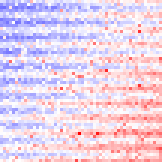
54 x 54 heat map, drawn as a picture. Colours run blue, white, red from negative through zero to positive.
The top left is the ninth with the lowest average. On average the colour sits 50% of the way up the scale. Values rise toward the bottom right. The ninth with the highest average is the bottom right. Horizontal stripes repeat 11 times down the table.
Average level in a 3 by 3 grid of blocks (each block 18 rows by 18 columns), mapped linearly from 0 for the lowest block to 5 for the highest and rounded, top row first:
013
134
245
